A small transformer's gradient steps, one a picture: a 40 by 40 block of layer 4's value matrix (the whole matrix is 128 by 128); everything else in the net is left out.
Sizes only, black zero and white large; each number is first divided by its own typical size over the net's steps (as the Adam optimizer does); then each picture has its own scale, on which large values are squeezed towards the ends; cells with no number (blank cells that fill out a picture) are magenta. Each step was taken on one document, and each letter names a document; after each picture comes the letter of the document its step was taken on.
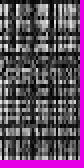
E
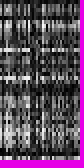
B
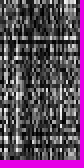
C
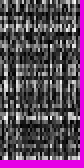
C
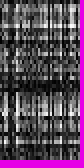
C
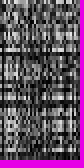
E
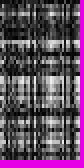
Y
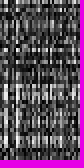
C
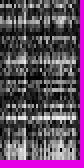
E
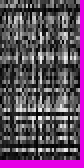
B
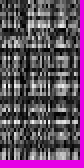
B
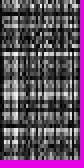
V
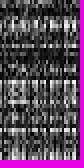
V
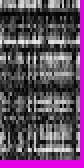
Y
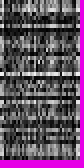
Y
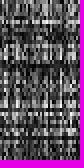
C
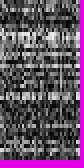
Y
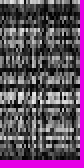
Y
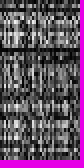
B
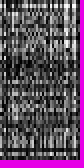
V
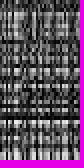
B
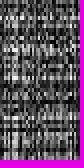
V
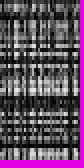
B
